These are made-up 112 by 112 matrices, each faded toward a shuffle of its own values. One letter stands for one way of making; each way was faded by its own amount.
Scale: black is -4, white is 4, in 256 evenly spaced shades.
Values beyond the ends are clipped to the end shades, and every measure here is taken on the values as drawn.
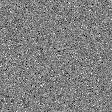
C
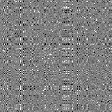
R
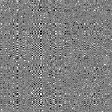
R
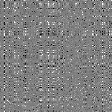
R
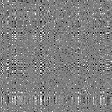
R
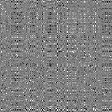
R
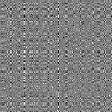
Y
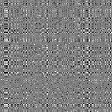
Y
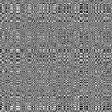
Y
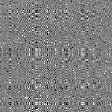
R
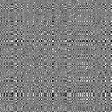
Y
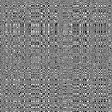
Y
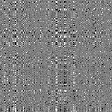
R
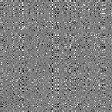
R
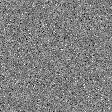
C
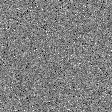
C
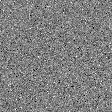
C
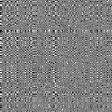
Y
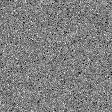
C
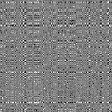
Y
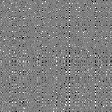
R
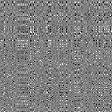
R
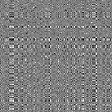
Y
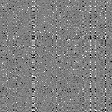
R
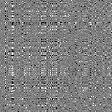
R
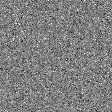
C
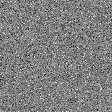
C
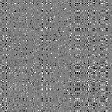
R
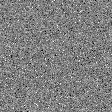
C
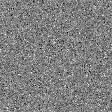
C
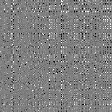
R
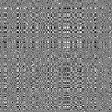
Y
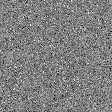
C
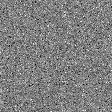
C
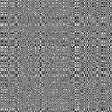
Y
